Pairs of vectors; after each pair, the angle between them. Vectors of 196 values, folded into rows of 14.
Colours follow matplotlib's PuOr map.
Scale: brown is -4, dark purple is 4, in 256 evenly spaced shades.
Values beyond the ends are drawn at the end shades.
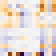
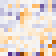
nearly opposite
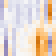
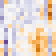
nearly parallel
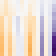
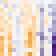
nearly parallel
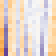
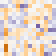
partly opposed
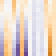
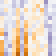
nearly opposite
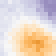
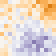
nearly opposite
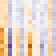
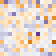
orthogonal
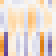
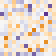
orthogonal
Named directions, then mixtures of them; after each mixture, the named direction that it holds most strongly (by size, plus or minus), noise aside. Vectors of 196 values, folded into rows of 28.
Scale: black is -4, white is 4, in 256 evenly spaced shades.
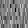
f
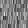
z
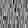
z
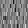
f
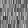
z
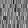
z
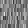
z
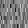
f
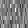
f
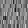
z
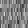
z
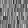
z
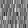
z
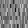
f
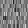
z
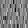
f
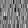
z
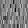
f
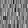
z
